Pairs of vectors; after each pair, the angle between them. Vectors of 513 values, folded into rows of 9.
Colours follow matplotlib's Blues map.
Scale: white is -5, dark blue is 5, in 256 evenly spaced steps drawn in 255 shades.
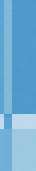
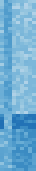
nearly opposite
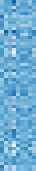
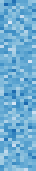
partly aligned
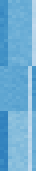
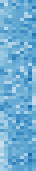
partly opposed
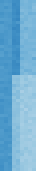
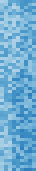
partly opposed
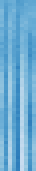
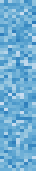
orthogonal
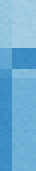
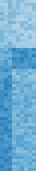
nearly parallel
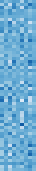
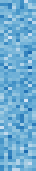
partly opposed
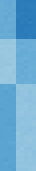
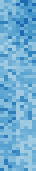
partly aligned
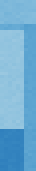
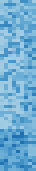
partly aligned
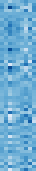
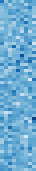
partly opposed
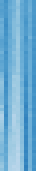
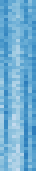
nearly parallel
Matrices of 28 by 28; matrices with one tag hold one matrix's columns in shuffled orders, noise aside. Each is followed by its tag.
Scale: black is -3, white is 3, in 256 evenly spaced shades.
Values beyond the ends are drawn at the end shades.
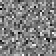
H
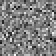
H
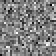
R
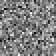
H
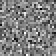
H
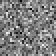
H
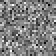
R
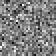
R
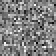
R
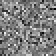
H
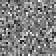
H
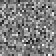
H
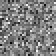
R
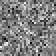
R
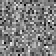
R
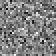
H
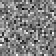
H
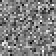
R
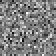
H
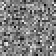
R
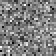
R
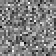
R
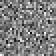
H
